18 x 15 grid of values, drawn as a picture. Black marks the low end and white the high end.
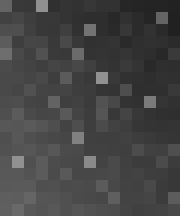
Ninth with the highest average: bottom left. Ninth with the lowest average: top right. Histogram: skewed, a long tail of high values. Slope: up to the bottom left. Stripes: none.
